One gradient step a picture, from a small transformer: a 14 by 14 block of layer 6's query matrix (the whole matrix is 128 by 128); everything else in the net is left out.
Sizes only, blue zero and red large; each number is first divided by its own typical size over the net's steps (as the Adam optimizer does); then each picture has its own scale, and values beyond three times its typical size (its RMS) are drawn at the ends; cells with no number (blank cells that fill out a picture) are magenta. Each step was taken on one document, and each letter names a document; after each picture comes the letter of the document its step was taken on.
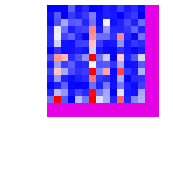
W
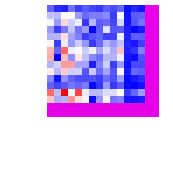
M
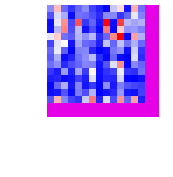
W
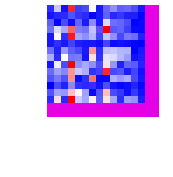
M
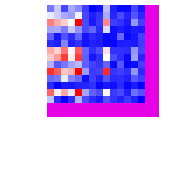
M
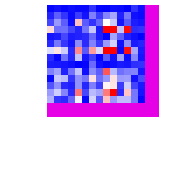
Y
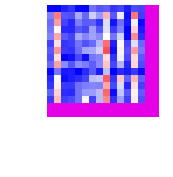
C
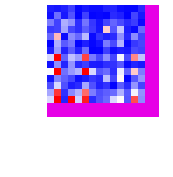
W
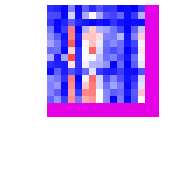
C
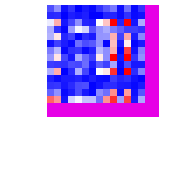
Y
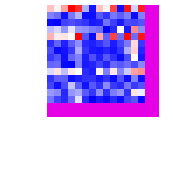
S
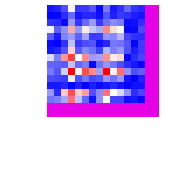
M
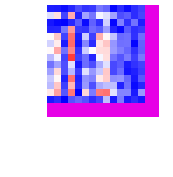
C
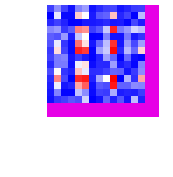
Y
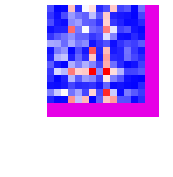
M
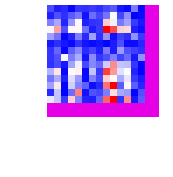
Y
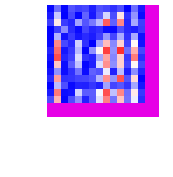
C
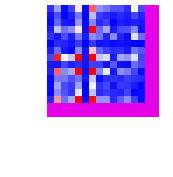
W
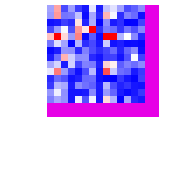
Y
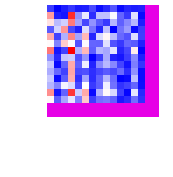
C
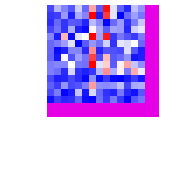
S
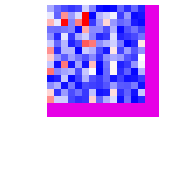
C
